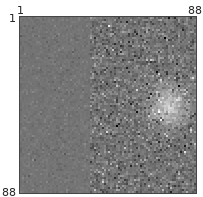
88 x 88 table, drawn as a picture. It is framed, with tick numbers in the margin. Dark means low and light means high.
Seam: vertical, 40% of the way across, the left part calmer. Bumps: one, in the middle right. Mirror symmetry: none. Ninth with the highest average: middle right.
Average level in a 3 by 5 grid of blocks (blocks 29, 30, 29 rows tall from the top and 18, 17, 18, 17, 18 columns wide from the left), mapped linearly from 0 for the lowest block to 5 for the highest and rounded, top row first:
0 0 0 0 0 | 0 0 0 2 5 | 0 0 0 0 0
